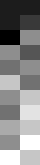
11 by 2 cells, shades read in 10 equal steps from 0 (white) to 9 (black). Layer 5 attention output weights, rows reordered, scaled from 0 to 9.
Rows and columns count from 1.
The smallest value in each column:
0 0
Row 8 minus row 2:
-3 -6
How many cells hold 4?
5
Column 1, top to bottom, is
8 8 9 4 5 2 4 5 3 4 0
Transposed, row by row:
8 8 9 4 5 2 4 5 3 4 0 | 8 7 4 6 4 5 2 1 2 0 2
